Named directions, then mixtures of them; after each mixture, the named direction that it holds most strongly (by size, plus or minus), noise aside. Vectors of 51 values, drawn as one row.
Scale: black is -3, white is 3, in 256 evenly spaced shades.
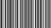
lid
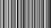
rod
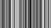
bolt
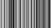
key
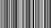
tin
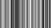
bolt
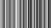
bolt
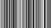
tin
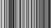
key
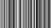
key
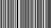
lid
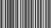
lid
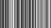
key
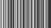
rod
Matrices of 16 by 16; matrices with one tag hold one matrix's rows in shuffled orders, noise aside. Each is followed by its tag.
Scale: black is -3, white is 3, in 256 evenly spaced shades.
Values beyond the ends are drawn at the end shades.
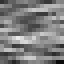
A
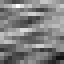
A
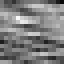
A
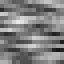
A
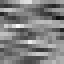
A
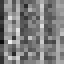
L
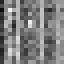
L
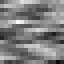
A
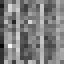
L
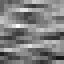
A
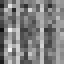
L
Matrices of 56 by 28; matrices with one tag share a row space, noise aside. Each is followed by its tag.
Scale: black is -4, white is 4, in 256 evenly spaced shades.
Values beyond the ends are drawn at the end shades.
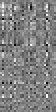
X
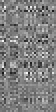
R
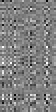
X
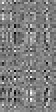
X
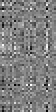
X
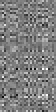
R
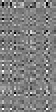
X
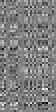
R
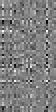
X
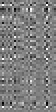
X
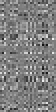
R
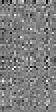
X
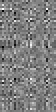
X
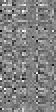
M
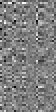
M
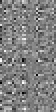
M
